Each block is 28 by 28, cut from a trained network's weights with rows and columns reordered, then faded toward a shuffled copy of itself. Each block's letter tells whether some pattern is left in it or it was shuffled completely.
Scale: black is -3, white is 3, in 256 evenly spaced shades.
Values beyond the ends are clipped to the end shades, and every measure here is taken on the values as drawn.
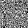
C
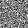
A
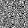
C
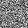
A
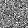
A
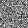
A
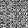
C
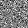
A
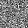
A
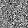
A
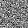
A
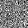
C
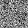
A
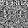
C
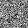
A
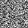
C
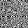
C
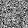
A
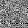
C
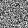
A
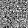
C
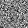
A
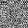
C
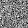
A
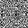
C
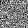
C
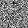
C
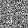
C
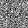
C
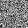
A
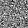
C
